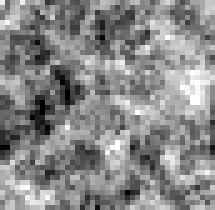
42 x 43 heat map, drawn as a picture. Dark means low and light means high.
Ninth with the highest average: middle right. Grain: blotchy. Stripes: none. Histogram: bell-shaped. Mirror symmetry: none.
